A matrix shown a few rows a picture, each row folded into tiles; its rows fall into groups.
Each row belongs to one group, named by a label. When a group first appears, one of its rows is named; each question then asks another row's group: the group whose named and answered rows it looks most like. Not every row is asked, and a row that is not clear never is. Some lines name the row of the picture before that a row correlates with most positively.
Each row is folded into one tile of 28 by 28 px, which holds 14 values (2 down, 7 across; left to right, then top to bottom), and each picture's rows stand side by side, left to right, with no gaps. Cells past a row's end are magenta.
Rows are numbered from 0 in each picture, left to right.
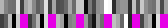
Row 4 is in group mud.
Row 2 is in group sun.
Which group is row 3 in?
sun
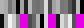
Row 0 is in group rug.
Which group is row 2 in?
rug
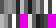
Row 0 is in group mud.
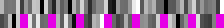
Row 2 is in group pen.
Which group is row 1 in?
pen
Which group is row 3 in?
rug
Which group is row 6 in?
sun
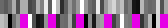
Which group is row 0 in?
sun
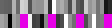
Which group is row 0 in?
sun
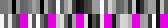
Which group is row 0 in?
pen
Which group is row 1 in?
pen
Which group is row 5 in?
mud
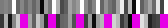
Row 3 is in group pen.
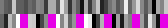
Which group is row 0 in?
rug
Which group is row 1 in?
sun
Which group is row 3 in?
sun
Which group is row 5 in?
pen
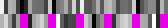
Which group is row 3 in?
sun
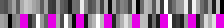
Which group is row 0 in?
sun
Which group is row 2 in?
pen
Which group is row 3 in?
rug
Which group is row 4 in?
rug
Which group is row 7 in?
rug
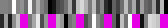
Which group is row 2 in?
sun
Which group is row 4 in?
rug
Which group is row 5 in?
rug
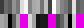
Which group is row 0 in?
sun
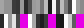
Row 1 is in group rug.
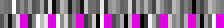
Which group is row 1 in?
rug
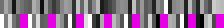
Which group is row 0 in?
pen
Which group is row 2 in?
mud
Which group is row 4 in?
mud
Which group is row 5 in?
pen
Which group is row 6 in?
mud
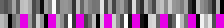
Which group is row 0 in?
sun
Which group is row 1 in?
pen
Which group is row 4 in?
mud
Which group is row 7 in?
rug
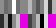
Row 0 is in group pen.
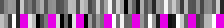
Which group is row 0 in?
mud
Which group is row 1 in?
sun
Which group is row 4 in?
pen
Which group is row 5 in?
pen
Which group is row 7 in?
rug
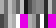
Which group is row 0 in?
rug
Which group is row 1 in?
mud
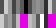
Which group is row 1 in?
mud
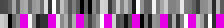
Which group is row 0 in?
sun
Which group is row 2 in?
pen
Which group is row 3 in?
rug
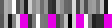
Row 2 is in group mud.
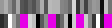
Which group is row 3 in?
mud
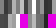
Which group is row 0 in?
rug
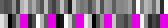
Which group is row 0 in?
sun
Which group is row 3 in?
sun
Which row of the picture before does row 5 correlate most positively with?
1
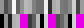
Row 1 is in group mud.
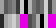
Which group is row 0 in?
rug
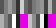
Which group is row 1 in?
mud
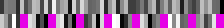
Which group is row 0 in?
mud
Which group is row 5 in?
sun
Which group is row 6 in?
pen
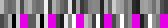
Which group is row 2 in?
rug
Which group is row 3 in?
mud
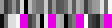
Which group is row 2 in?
sun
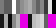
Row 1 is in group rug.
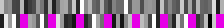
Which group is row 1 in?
mud
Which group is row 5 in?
mud
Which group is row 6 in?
rug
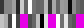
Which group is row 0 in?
mud
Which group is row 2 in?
pen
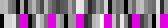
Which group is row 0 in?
rug
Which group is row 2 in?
sun
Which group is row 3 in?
rug
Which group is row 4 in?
pen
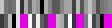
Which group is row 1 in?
pen
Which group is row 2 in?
mud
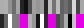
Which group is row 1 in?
mud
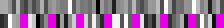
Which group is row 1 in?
sun
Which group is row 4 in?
mud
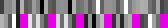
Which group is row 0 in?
mud
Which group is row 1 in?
pen
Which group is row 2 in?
pen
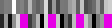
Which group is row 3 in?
sun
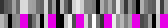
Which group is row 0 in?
sun
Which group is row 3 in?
pen
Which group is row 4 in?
pen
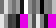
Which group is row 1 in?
pen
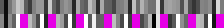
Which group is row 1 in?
mud
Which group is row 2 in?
mud
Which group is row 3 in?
pen
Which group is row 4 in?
mud
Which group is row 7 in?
mud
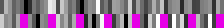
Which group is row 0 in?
pen
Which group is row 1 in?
sun
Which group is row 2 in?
pen
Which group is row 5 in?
rug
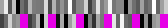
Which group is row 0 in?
rug
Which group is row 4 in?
pen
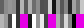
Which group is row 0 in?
mud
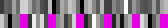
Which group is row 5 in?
sun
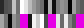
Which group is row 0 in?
sun
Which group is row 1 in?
rug
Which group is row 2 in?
pen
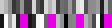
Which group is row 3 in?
mud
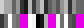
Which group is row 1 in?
sun
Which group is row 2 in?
pen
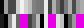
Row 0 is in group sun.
